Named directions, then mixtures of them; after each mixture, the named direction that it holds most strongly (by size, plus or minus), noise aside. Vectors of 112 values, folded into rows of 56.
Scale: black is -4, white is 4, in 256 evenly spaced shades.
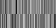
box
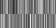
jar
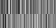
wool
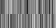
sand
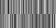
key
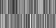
jar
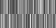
jar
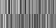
wool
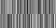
sand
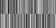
jar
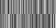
key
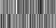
jar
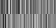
wool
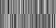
key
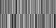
box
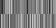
sand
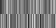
sand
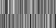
jar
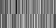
box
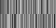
key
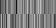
box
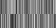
box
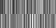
jar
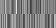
box
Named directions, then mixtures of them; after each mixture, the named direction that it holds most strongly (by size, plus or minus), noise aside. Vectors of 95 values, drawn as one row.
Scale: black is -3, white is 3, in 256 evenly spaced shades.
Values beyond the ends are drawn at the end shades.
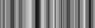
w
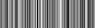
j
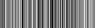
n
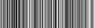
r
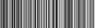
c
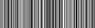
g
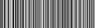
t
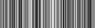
g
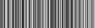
t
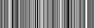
j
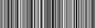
g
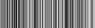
r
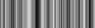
w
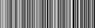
c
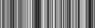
w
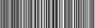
c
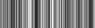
w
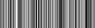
j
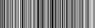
n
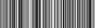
g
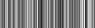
j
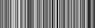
r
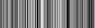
j
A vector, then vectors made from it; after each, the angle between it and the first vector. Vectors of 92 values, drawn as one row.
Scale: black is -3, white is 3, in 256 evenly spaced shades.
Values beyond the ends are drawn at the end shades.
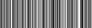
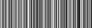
nearly opposite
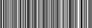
partly aligned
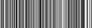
orthogonal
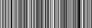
nearly opposite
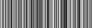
nearly opposite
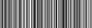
partly opposed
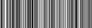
partly aligned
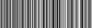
nearly parallel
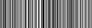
partly aligned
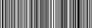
partly opposed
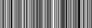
nearly opposite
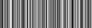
partly aligned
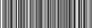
partly opposed
